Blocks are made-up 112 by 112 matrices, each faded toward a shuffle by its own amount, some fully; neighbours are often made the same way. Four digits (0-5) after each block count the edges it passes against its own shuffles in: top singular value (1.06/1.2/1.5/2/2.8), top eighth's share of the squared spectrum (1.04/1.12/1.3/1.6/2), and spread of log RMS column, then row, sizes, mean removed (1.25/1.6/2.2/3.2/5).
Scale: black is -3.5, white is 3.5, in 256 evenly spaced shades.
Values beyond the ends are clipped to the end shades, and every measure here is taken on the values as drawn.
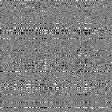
5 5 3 4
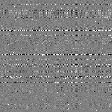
5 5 2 4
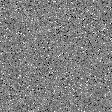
0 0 0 0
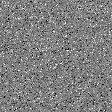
0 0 0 1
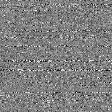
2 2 0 4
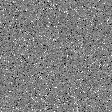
0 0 0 0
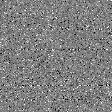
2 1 0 2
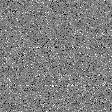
1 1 0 2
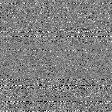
2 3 0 4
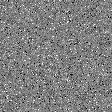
0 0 0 0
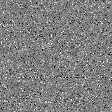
1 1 0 1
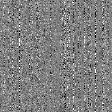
2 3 4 0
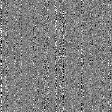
2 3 4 0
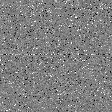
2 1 0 1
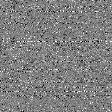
2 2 0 3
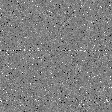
2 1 0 1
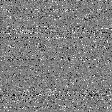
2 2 0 3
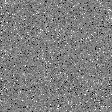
1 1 1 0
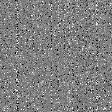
1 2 3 2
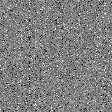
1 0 1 0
